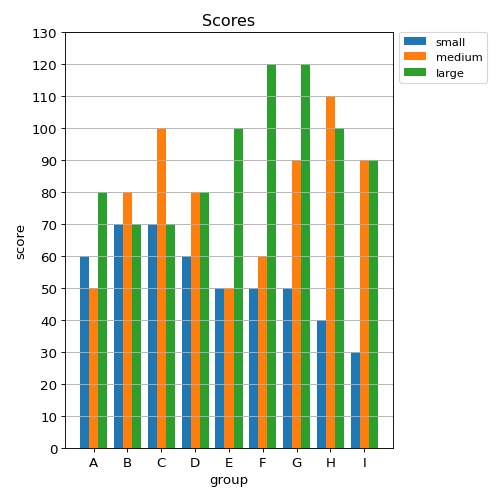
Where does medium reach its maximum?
H
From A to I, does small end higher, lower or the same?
lower
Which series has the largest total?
large
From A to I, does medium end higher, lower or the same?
higher
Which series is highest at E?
large
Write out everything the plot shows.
Title: Scores
x-axis: group, ticks A B C D E F G H I
y-axis: score, ticks 0 10 20 30 40 50 60 70 80 90 100 110 120 130
Legend: small, medium, large
Values:
small: 60 70 70 60 50 50 50 40 30
medium: 50 80 100 80 50 60 90 110 90
large: 80 70 70 80 100 120 120 100 90
